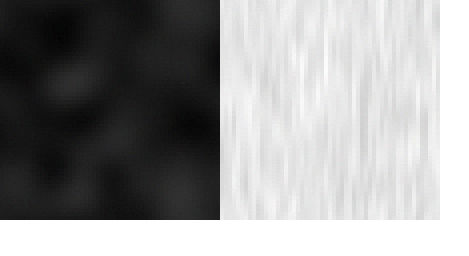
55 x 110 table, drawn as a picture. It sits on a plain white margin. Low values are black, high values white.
It is made of 1 by 2 panels. Panel 1,1: very low, smooth, faint in contrast. Panel 1,2: very high, streaked downward, faint in contrast.
